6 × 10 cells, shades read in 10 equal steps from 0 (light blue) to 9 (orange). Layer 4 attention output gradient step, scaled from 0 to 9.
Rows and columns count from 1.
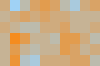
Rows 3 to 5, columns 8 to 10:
4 4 5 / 7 5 3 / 6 4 5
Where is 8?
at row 6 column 2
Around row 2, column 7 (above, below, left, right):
3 6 5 4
